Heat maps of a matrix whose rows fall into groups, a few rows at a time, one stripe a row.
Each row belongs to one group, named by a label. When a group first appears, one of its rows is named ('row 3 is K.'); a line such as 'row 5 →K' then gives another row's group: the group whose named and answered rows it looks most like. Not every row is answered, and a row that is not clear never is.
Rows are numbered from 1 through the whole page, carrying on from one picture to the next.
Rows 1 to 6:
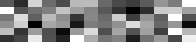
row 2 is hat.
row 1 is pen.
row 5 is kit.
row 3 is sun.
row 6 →pen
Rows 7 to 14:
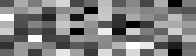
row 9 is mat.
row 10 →hat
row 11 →mat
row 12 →pen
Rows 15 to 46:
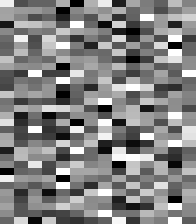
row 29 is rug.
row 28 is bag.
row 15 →mat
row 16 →bag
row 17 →rug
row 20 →sun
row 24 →bag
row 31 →kit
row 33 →pen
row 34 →rug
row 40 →bag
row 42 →rug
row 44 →hat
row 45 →rug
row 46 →sun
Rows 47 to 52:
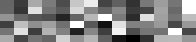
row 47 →pen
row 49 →rug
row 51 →sun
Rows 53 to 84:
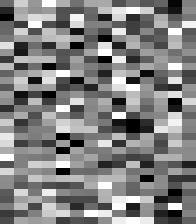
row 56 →pen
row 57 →sun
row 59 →mat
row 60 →rug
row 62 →kit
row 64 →sun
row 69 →sun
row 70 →hat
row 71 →hat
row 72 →bag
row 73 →mat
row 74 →bag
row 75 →hat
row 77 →bag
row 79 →rug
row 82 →sun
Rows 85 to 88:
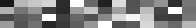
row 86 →kit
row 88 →rug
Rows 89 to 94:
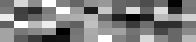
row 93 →bag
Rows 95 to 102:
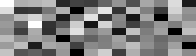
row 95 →bag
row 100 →bag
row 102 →mat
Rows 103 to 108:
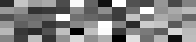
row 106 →rug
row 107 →mat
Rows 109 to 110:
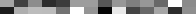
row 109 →kit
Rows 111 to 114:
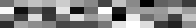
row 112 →mat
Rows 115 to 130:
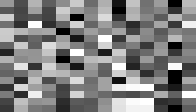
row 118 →pen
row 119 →bag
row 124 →sun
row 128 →pen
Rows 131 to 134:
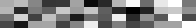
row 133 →sun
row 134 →pen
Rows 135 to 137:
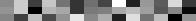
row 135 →sun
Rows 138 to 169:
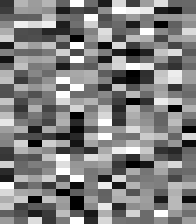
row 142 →rug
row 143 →mat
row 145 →hat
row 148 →hat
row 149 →hat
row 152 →hat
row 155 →mat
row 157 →rug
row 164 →mat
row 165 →bag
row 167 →mat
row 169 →pen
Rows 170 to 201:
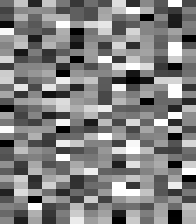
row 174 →mat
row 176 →sun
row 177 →kit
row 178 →mat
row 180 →bag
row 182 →sun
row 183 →kit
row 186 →kit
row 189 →rug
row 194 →pen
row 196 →sun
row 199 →pen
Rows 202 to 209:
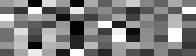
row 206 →sun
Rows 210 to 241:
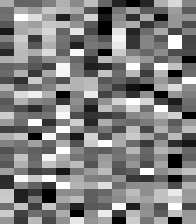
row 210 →hat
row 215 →sun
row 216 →sun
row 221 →pen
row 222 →hat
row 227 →pen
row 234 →rug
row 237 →kit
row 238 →kit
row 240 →mat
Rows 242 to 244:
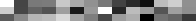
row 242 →hat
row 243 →mat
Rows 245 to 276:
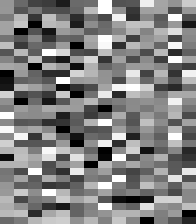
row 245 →rug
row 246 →rug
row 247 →sun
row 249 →kit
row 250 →rug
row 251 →mat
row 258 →mat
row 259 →kit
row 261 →bag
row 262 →rug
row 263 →bag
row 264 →sun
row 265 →mat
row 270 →sun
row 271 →rug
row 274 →rug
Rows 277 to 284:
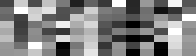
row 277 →sun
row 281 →kit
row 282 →hat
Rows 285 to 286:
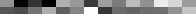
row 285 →kit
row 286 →pen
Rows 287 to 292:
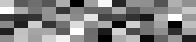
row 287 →mat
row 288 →bag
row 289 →hat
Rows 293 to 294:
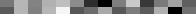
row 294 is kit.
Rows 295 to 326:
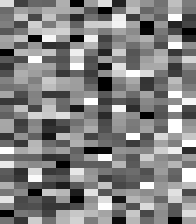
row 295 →mat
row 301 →kit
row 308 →kit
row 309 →pen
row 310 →sun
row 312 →kit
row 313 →kit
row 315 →pen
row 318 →bag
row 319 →pen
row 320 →pen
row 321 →rug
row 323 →mat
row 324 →rug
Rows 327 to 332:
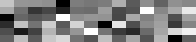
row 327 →bag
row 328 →rug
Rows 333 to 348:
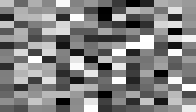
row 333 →hat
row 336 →hat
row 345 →pen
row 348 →pen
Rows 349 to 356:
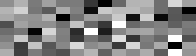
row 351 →bag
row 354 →sun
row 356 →kit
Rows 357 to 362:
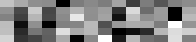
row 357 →bag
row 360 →kit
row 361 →hat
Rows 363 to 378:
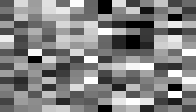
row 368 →hat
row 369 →hat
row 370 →pen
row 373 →kit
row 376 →sun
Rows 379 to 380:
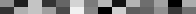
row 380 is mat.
